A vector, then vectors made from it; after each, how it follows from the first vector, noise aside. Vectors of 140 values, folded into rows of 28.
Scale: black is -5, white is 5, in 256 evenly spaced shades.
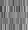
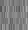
shrunk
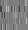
partly zeroed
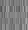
shrunk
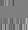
partly zeroed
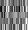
scaled up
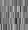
wrapped around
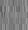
shrunk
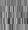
wrapped around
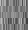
reversed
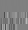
partly zeroed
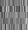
copied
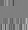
partly zeroed
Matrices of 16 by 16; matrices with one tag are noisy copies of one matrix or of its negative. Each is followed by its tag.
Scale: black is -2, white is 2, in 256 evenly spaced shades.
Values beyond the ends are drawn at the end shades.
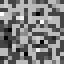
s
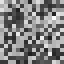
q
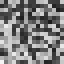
s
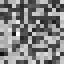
s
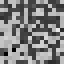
s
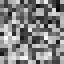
s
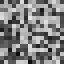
s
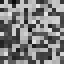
s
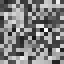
q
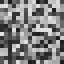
s
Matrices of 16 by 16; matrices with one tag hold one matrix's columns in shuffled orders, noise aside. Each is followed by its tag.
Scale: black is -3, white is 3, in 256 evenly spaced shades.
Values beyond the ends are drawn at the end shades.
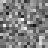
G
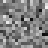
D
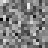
D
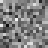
G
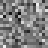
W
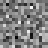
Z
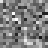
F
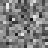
D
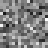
G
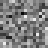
F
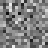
W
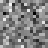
W
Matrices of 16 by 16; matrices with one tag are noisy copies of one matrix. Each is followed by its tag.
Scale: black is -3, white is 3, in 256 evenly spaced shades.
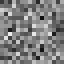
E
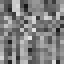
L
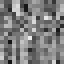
L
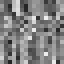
L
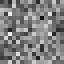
E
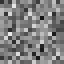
E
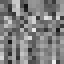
L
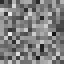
E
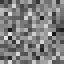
E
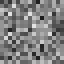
E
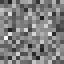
E
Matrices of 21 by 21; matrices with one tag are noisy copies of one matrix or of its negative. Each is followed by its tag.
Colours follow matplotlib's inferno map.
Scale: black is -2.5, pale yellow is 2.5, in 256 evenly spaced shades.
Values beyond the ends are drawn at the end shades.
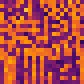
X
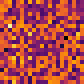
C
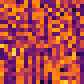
X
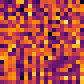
X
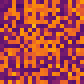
C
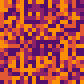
C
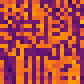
X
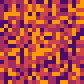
C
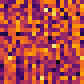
X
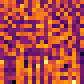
X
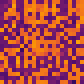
C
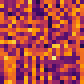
X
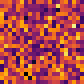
C
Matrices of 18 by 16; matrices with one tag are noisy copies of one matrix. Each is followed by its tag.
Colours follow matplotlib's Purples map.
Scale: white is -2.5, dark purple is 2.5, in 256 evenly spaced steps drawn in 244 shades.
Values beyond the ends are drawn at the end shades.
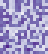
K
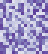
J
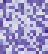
J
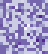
J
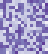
J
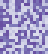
K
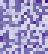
K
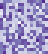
J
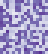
K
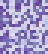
K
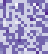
J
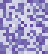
J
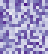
K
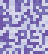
K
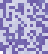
J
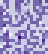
K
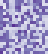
K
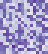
J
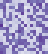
J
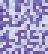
K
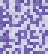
K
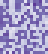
K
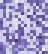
J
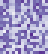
K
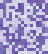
J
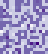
K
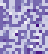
K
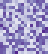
J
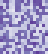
K
